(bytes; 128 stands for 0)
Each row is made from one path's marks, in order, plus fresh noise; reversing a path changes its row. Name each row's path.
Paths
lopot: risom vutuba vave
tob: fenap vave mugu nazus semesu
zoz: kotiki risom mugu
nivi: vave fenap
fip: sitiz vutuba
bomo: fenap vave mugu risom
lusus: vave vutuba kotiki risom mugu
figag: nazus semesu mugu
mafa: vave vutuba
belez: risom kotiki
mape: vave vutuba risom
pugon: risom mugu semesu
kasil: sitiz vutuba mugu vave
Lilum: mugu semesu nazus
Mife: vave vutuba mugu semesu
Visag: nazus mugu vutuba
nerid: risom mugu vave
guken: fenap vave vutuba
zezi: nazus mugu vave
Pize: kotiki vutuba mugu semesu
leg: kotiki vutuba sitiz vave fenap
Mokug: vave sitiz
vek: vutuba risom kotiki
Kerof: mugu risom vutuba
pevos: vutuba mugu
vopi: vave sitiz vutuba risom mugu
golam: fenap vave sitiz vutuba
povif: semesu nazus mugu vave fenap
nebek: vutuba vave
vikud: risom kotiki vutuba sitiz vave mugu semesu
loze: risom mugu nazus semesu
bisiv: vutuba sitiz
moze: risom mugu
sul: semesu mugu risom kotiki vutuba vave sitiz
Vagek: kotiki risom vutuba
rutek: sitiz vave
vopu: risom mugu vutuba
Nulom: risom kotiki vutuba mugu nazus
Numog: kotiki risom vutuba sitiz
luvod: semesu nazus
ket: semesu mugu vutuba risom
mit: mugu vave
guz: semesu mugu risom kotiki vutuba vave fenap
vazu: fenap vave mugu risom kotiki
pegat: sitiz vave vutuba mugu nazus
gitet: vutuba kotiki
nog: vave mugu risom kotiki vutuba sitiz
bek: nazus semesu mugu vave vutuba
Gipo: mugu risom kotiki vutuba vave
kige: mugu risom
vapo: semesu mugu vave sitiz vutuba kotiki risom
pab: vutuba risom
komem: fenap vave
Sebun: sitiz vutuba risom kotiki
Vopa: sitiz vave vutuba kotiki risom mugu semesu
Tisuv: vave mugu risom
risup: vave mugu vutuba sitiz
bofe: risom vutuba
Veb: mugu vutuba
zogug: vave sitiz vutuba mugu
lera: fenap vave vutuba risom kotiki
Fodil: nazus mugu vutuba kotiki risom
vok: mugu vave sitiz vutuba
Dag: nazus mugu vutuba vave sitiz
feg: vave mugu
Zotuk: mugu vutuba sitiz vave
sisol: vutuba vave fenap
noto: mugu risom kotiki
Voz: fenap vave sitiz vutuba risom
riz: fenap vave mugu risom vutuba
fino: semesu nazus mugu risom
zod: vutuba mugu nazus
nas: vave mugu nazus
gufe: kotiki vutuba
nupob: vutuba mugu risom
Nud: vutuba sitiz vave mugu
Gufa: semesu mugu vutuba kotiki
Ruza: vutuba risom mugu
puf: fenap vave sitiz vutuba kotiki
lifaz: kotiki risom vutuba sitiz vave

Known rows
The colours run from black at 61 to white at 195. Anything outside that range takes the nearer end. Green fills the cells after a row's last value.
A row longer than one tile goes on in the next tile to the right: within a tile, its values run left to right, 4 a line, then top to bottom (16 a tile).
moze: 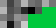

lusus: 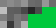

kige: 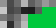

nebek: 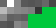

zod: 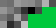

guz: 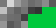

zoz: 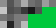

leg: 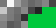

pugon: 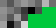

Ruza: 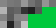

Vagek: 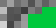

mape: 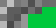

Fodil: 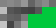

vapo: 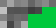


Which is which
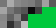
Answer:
vikud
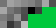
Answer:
pegat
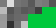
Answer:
Numog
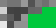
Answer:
vek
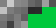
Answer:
nerid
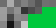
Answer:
Veb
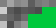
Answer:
lera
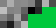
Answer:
feg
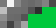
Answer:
lifaz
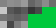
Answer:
vazu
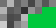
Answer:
bofe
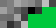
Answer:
nas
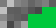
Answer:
puf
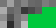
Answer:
vopu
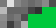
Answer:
sul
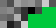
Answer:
Lilum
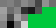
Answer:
pevos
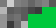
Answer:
nog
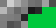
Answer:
povif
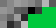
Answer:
tob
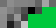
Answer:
Mife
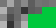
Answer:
Kerof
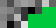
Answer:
figag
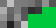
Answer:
zogug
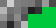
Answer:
Nud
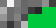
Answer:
Dag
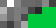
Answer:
Zotuk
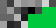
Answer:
luvod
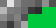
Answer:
kasil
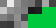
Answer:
mit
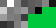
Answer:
rutek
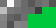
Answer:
lopot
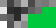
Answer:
belez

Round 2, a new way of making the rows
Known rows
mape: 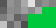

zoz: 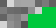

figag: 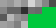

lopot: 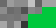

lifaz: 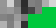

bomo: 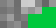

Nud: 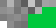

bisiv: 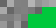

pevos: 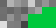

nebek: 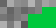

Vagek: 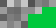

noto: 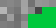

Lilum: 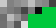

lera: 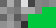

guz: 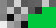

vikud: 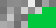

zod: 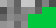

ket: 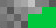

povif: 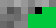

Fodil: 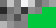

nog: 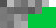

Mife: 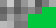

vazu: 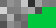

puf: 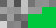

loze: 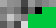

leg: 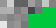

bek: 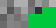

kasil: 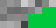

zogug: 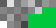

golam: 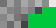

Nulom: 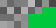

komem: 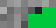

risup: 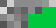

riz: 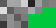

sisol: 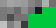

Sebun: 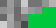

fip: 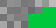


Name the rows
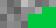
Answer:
vopu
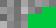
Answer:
belez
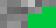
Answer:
nerid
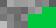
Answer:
moze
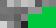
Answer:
Ruza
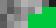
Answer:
fino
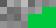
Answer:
bofe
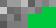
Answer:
Kerof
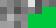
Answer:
pugon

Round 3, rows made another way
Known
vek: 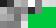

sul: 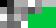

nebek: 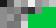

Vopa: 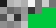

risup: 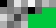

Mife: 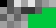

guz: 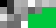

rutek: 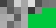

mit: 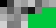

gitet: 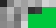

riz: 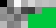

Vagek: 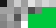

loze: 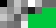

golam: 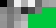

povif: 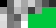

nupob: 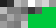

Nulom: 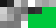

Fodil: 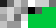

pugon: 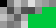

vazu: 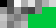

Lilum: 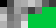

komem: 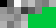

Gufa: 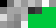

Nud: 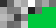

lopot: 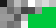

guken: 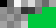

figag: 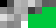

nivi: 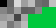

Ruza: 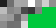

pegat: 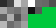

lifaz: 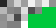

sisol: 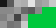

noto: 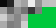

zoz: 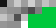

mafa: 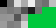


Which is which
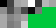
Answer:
vok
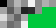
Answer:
nerid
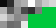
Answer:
Gipo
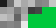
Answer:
gufe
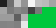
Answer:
bofe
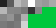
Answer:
pab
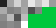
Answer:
Numog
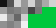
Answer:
belez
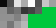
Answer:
zogug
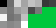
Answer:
luvod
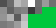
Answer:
fip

